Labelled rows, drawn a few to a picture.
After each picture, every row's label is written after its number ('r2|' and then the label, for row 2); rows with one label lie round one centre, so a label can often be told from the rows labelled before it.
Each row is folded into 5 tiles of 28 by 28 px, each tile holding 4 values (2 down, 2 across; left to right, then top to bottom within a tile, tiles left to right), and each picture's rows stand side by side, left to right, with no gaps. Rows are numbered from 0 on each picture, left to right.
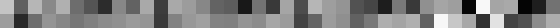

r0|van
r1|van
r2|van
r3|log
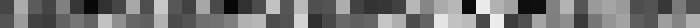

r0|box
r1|box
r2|box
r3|log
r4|van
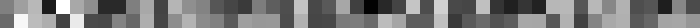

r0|log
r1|van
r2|box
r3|box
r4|van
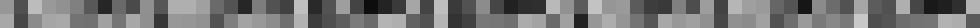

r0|van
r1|van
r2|box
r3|box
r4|van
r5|van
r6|box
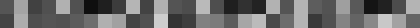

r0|box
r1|box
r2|box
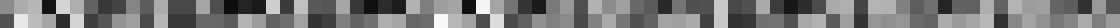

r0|log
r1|box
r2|box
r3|log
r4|van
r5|box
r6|van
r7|van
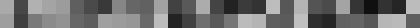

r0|van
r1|box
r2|box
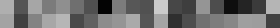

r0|van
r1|box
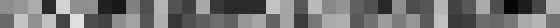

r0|log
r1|box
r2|van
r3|box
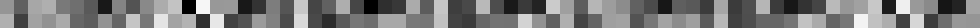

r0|van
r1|log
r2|box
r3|box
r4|van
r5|box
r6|log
